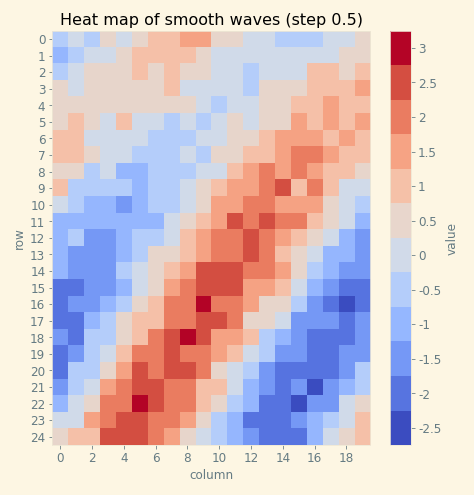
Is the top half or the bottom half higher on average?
top
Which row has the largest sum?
7
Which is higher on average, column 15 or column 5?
column 5
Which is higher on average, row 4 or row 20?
row 4
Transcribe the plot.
Title: Heat map of smooth waves (step 0.5)
x-axis: column, ticks 0 2 4 6 8 10 12 14 16 18
y-axis: row, ticks 0 1 2 3 4 5 6 7 8 9 10 11 12 13 14 15 16 17 18 19 20 21 22 23 24 (0 at the top)
Colour bar: value, ticks -2.5 -2 -1.5 -1 -0.5 0 0.5 1 1.5 2 2.5 3
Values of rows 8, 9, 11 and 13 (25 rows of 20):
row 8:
0.5 0.5 -0.5 0 -1 -1 -0.5 -0.5 -0.5 0 0 1 1.5 2 1.5 2 1.5 1 1 0.5
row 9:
1 -0.5 -0.5 -0.5 -0.5 -1 -0.5 -0.5 0 0.5 1 1.5 1.5 2 2.5 1 2 1 0 0
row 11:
-1 -1 -1 -1 -1 -1 -1 0 0.5 1 1.5 2.5 2 2.5 2 2 1 0.5 0 -1
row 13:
-1 -1.5 -1.5 -1.5 -1 -0.5 0.5 0.5 1 1.5 2 2 2.5 2 1 0.5 0 -1 -1 -1.5
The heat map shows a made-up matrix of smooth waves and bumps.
